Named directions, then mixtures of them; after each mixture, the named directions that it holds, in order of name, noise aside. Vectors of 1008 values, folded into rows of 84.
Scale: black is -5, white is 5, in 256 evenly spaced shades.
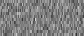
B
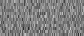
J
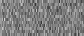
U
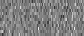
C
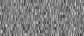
C, J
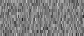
B, J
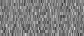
C, J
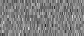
C, J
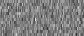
B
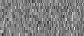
C, U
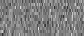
C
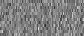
B, C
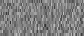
B, C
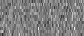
C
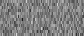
B, J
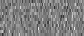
C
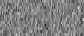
B, C
